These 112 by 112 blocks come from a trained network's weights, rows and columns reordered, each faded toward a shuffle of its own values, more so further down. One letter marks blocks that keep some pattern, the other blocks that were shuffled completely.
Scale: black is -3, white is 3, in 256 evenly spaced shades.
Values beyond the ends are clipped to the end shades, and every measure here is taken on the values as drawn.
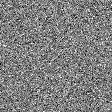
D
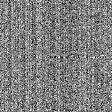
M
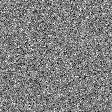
D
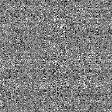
M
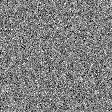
D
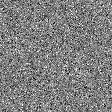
D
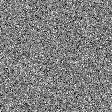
D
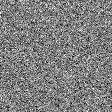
D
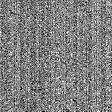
M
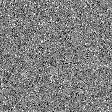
D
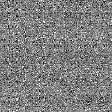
M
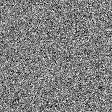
D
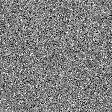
D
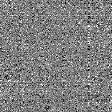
M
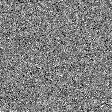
D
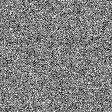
D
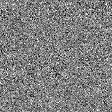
M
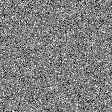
D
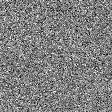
D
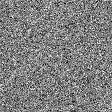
D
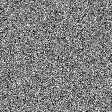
D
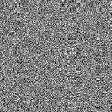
M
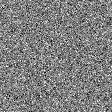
D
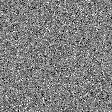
D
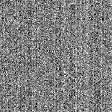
M
